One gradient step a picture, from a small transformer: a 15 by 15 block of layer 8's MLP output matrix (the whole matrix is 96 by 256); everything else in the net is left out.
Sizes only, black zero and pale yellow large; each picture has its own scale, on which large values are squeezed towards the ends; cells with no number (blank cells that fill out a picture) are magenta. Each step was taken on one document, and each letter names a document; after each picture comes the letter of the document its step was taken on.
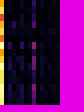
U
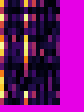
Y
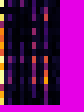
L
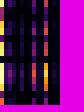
L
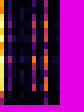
L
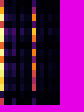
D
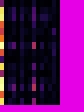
U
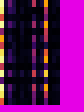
L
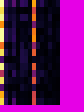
D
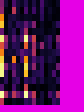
Y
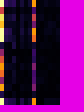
D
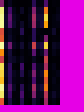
L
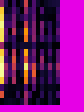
Y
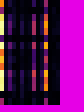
L
